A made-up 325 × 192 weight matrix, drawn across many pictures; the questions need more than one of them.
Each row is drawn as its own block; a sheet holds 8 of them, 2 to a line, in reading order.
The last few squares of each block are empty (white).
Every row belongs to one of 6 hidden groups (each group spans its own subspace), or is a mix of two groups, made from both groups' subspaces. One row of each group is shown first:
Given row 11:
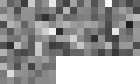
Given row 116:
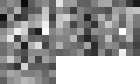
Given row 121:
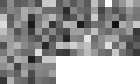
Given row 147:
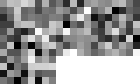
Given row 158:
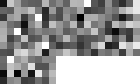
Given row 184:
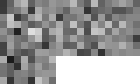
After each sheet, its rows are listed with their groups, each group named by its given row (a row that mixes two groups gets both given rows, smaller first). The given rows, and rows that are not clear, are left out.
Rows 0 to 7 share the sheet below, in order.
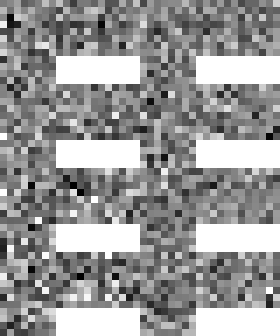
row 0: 116 and 184
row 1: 116 and 147
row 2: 11
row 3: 121
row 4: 121 and 158
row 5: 116 and 158
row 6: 121 and 147
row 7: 158
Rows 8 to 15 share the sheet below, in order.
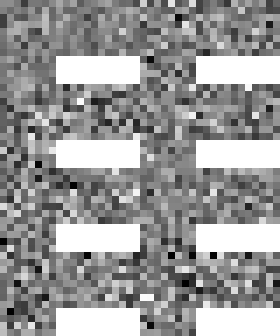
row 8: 116
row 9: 11 and 158
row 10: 147
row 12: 158
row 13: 147 and 184
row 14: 158
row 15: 11
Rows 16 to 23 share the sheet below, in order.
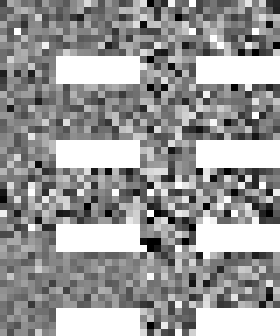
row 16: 158
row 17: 11 and 158
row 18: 147
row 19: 11
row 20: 121
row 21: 147
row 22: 147
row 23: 147
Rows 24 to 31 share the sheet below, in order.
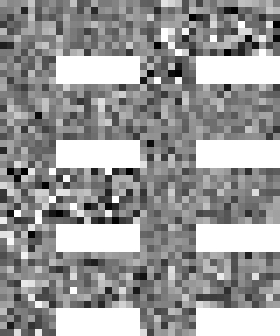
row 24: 11 and 121
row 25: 184
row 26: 116 and 147
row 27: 121 and 158
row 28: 11
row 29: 121
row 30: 184
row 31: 121
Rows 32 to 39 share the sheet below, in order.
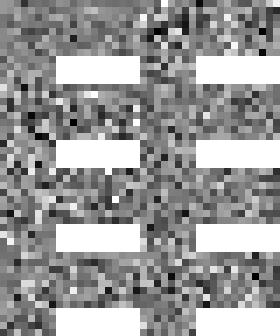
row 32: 184
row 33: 116
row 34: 184
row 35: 147
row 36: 11
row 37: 158
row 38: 184
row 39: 121 and 158
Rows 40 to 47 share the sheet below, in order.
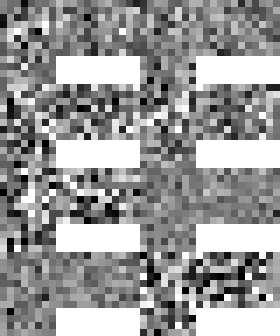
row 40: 116
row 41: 158 and 184
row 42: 11 and 116
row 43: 116
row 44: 121 and 184
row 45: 121 and 158
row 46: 158
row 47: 116
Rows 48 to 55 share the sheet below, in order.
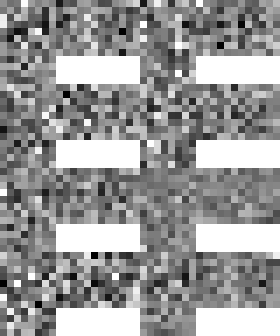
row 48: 116
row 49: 116 and 158
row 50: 11
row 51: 184
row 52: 116
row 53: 121 and 184
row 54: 121 and 184
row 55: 116
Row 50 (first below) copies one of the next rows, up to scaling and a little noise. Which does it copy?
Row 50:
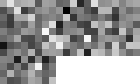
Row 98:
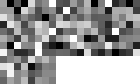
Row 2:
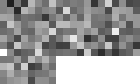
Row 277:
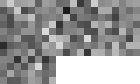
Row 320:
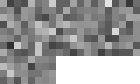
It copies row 277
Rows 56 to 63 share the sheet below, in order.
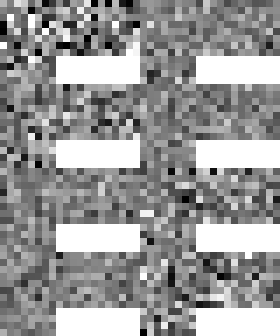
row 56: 121
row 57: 147
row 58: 147
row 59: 121
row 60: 116
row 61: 11
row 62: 116
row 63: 121
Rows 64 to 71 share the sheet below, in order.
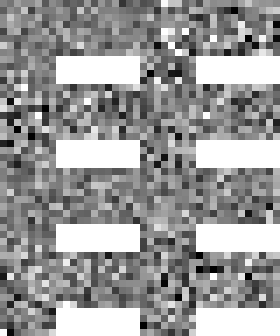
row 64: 121
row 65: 184
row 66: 116 and 147
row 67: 147
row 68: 147
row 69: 158
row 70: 121 and 147
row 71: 116 and 158
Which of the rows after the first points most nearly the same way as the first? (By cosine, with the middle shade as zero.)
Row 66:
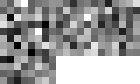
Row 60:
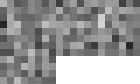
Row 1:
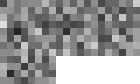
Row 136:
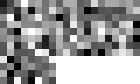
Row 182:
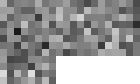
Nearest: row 1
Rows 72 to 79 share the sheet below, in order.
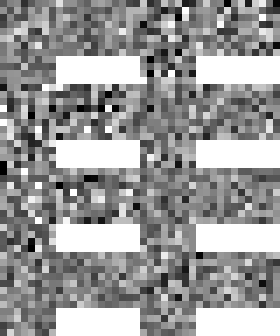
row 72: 116
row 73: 121 and 158
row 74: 116 and 121
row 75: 147
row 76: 158 and 184
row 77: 184
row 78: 158 and 184
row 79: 116
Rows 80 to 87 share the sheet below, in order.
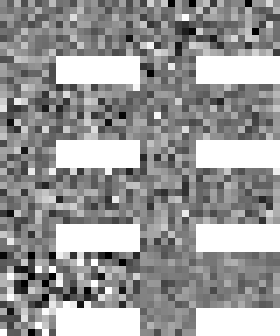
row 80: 158
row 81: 11
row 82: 116 and 184
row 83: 158
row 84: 11
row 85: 116 and 158
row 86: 11 and 184
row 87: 184
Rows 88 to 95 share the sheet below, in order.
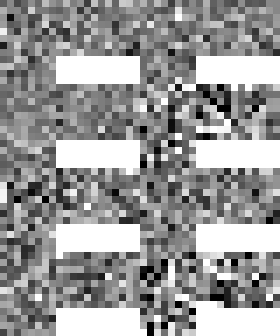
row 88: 121
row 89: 147
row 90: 158
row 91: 11 and 121
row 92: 116 and 121
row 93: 121
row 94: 116
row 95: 121
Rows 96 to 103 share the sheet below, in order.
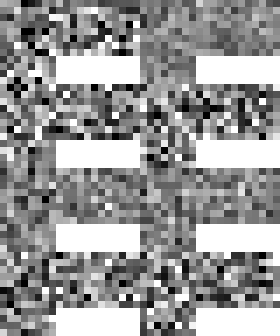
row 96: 184
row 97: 116 and 121
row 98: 11
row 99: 116 and 147
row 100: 11 and 184
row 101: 116
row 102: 116 and 158
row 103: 158
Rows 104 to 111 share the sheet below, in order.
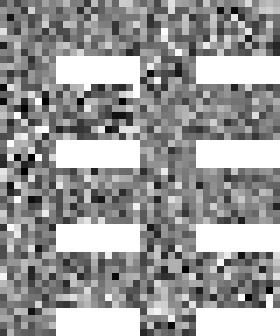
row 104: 121
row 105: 121 and 184
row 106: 158
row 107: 11
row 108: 184
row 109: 184
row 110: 121
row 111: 158
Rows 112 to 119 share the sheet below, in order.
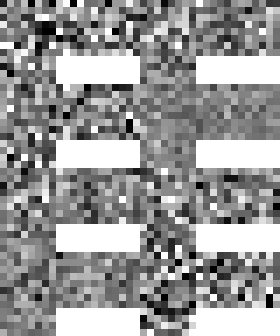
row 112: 11
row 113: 116
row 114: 147
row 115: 11 and 184
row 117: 184
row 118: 116
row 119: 158
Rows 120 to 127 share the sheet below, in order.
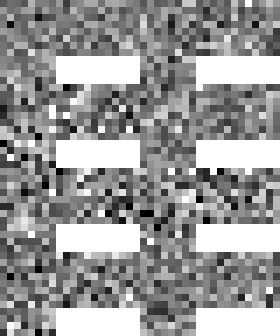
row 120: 147
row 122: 147 and 158
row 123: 116
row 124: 116 and 158
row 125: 11
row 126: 147
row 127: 158
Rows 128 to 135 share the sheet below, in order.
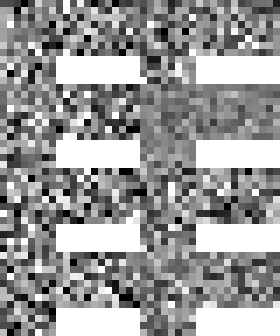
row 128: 11 and 147
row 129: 184
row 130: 11 and 147
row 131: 184
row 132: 121
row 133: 121
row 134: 147
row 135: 147
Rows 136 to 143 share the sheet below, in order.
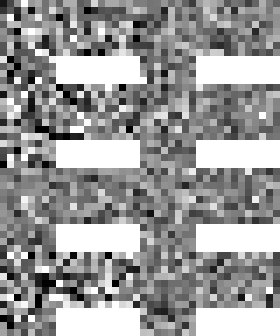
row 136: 184
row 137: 121
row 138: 116 and 121
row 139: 116
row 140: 184
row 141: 11
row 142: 11
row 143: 158
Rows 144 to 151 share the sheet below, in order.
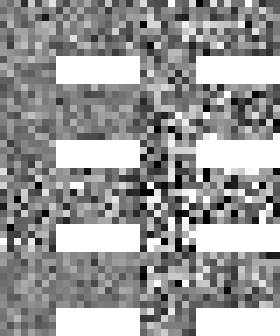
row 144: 11 and 158
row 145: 11 and 116
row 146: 184
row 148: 158
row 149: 116 and 147
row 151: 116 and 121
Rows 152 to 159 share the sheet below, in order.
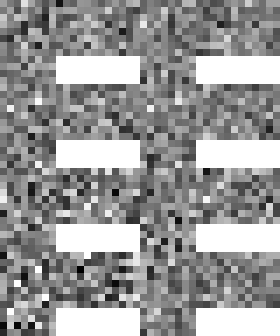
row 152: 116
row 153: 121
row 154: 147
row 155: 147
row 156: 121
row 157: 147
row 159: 121 and 184
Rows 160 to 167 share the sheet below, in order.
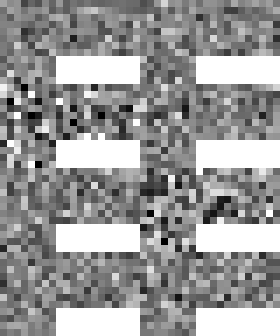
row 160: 184
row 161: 184
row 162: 184
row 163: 116
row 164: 121 and 184
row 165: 121 and 147
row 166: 121
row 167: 116 and 121
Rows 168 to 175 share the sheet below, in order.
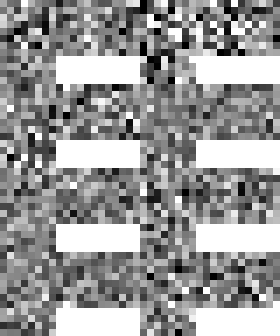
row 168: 116
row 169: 184
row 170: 147
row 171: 147
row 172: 158
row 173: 116
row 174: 147 and 158
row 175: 147
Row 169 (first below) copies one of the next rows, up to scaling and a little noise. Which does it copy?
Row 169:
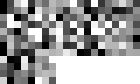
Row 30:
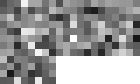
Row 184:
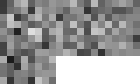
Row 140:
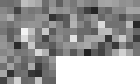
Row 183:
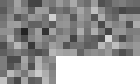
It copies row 184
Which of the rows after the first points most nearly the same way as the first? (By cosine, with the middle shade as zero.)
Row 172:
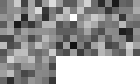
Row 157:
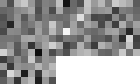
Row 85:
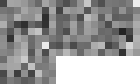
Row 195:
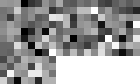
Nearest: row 85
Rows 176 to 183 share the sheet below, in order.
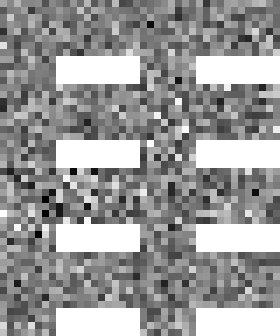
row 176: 121
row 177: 147
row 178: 116 and 121
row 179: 158
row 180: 11
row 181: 121
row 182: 158
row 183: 184
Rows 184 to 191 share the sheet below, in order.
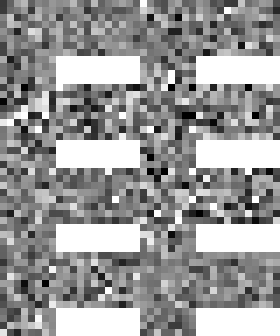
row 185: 158 and 184
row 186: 116
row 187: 11
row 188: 11
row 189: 11
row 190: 184
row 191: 184
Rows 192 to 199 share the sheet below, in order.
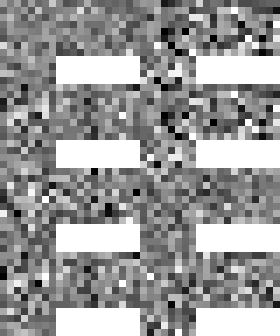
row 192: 121 and 158
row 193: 184
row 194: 116
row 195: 184
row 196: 121 and 184
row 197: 11
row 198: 116
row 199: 147
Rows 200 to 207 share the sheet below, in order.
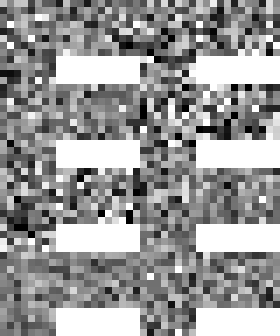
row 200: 147 and 158
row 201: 158
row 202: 158 and 184
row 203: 121
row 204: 158
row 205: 116
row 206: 147 and 184
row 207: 147
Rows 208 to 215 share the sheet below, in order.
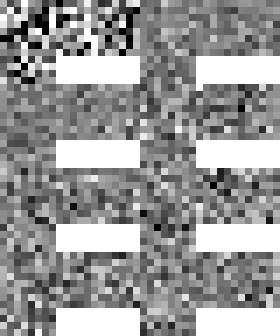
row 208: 116
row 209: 184
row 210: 158
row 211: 116
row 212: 184
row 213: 11 and 158
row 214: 147
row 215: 158
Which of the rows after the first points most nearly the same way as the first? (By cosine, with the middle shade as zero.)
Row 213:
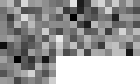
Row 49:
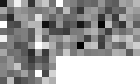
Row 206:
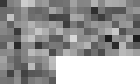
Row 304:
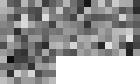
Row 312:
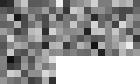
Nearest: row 304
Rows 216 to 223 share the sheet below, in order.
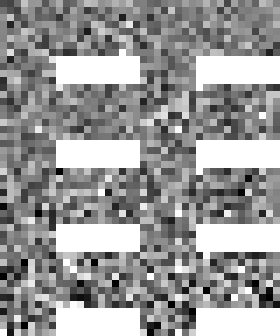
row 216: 147 and 184
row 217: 121
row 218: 116 and 121
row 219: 116
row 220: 116
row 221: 116
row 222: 121
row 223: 147
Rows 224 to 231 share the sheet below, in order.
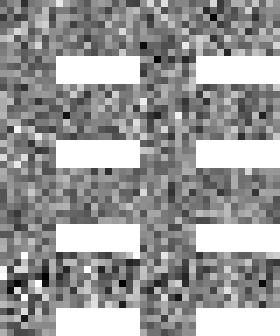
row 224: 116
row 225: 11 and 158
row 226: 147
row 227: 11 and 116
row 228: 121 and 158
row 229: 121
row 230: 116
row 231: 116
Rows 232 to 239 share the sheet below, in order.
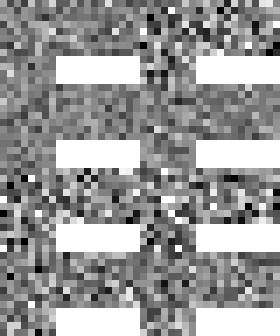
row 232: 11
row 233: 121
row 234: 116
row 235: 11 and 147
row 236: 121
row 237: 184
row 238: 147
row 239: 184
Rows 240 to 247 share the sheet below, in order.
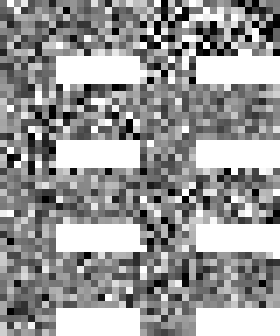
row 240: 11
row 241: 158
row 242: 147
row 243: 158
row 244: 11
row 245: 121 and 184
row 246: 158
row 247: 116
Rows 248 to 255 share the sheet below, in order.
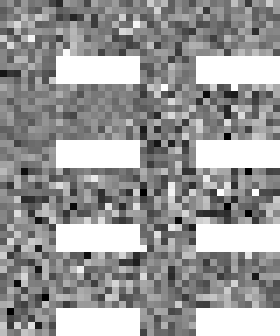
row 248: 147 and 158
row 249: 11
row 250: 158
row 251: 11 and 184
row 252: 184
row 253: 121
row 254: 158
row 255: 121
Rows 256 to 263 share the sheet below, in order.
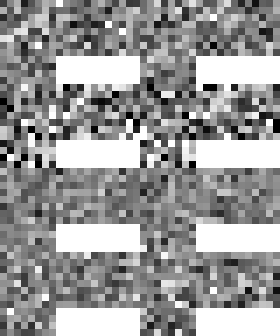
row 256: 116
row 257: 158
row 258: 147
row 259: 11 and 147
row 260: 116
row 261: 121
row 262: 158
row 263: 184
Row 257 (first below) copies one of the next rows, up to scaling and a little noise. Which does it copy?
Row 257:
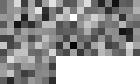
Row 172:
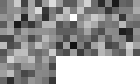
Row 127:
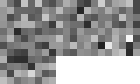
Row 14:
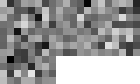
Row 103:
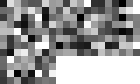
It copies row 172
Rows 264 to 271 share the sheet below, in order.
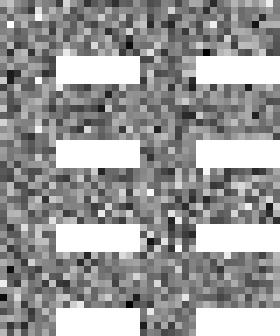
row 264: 147
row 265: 121 and 147
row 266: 116
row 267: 11
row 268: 158 and 184
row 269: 147
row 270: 121
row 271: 158
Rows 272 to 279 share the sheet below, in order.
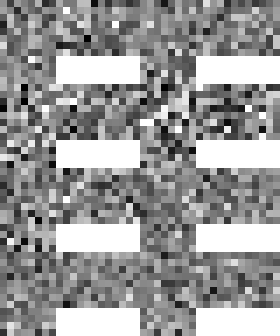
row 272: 11 and 121
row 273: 147
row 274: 116 and 158
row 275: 116
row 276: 147
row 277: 11
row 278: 147
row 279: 184
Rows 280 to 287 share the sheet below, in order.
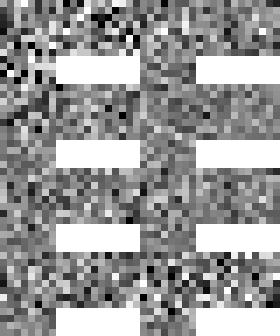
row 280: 147
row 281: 116 and 158
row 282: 116
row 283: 121 and 147
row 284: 121
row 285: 116
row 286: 121
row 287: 121
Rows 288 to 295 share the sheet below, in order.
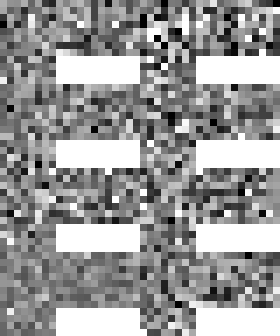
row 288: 121
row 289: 116
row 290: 147
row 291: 158 and 184
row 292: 11
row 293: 116
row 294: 158
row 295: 121 and 184
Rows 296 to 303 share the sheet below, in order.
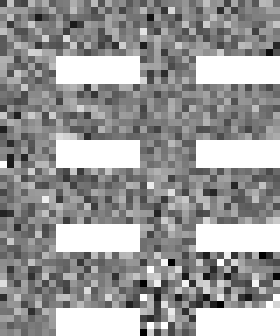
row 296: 147
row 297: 121
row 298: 121 and 184
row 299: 121
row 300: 11
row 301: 121 and 147
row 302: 121
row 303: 121
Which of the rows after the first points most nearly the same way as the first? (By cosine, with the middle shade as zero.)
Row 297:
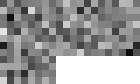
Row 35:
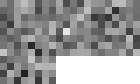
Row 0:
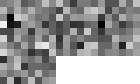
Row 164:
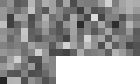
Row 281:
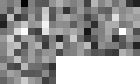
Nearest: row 164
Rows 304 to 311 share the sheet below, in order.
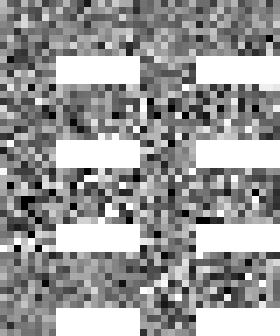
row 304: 158
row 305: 158
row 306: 11 and 158
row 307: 116 and 121
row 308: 158 and 184
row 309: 121 and 158
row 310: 11 and 116
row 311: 116
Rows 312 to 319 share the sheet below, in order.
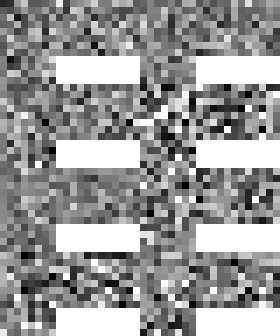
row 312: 147 and 184
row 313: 121
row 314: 147 and 158
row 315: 116
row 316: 184
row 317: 11 and 116
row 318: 147 and 184
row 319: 184
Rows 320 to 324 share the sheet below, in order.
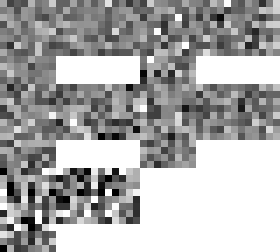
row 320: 11
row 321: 158
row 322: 11 and 158
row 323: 116
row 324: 116 and 121
